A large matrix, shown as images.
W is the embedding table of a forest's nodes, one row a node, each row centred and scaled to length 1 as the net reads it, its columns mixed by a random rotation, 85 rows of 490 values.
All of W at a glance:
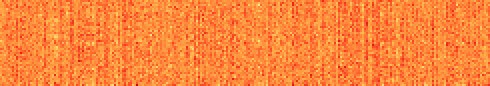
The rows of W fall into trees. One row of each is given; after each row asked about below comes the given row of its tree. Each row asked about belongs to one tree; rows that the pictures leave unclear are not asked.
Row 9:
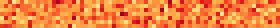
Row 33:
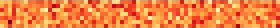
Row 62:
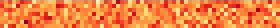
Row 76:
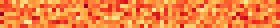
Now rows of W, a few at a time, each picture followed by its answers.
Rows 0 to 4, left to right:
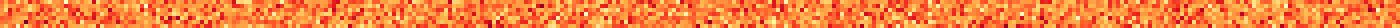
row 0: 62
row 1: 9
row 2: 33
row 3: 9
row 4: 9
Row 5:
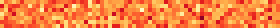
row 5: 9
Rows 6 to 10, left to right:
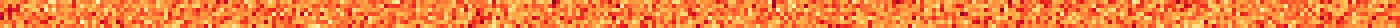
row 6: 62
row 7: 33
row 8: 33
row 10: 9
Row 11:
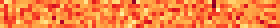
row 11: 33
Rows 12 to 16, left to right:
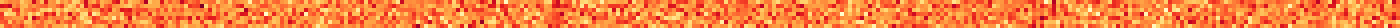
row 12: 76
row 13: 33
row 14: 76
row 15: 33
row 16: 33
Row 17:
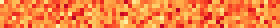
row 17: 9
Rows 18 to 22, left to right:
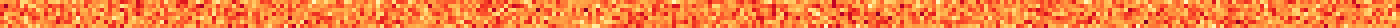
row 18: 76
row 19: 62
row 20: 33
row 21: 62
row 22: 62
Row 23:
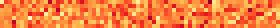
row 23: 9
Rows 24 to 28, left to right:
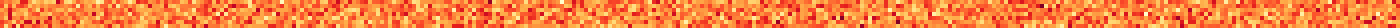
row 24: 62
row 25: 9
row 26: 9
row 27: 76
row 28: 33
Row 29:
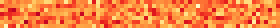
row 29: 62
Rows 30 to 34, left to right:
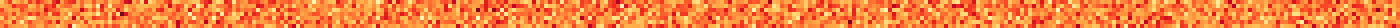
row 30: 9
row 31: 62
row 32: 9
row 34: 62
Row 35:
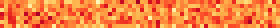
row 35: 62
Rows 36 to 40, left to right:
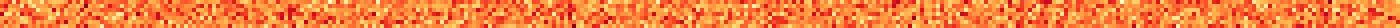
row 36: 76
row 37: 62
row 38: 62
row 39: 9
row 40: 9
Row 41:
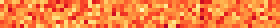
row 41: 9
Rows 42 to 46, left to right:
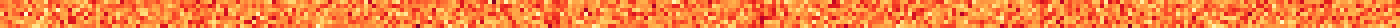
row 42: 33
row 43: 33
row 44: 33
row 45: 9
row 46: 76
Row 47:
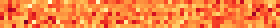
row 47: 62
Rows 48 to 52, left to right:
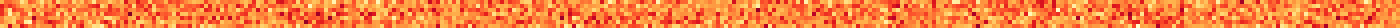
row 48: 76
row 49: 62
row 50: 62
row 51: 33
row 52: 62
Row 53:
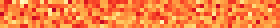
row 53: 76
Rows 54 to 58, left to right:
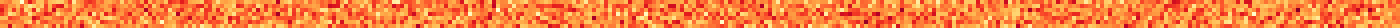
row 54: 76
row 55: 33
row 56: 76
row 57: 62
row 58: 9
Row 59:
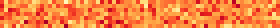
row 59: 62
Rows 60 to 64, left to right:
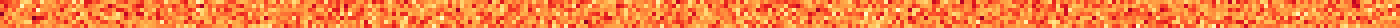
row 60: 76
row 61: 9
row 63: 33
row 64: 62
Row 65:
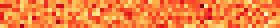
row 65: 76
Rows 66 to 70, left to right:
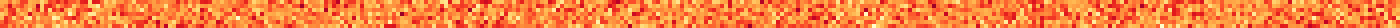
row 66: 9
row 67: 9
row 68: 9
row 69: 33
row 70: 9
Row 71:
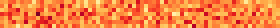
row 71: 62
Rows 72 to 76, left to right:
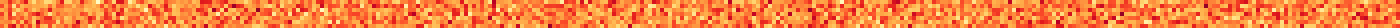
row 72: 62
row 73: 33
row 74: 9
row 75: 9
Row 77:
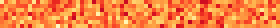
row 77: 9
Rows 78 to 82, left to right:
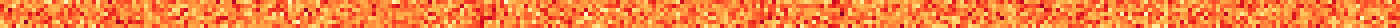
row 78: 62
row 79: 33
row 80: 33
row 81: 76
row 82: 33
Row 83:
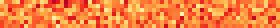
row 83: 9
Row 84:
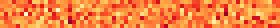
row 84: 33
